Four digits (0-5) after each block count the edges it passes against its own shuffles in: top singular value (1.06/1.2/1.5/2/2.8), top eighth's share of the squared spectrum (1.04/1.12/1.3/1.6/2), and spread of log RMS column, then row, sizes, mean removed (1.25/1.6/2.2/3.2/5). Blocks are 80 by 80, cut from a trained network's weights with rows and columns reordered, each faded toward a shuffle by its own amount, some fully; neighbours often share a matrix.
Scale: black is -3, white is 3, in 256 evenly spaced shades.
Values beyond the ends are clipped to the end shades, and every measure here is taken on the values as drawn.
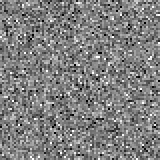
0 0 0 0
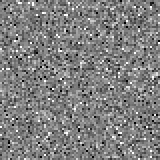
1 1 0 0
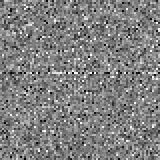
2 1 0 1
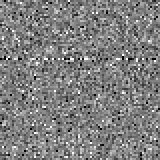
3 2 1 1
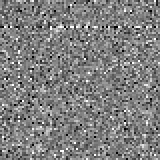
3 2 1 1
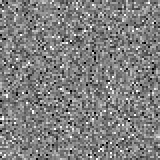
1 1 0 0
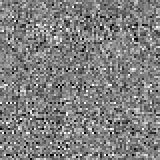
3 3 1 3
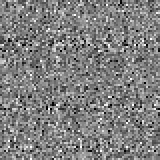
2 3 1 2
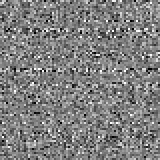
2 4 1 3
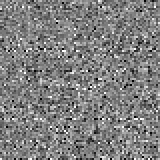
2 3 0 3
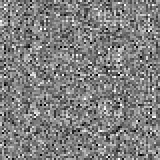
3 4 2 2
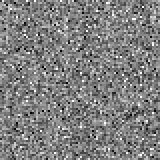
0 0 0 0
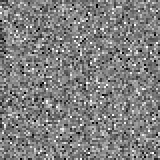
0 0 0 0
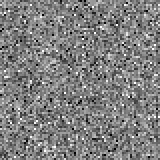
1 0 0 0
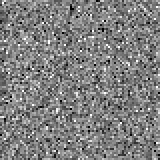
0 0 0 0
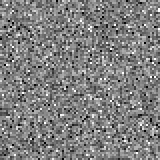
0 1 0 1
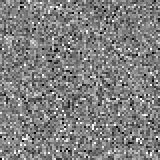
1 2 0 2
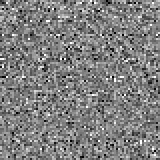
2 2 0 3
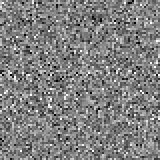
2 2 0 2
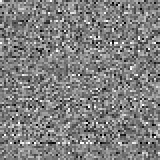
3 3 1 3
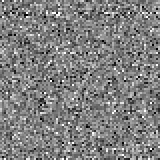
2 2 0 2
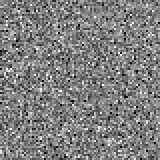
0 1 0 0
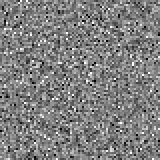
1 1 0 0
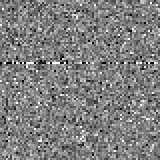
3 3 1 2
